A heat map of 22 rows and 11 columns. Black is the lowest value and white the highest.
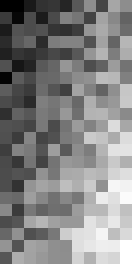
Ninth with the lowest average: top left. Mirror symmetry: none. Slope: up to the bottom right. Ninth with the highest average: bottom right.
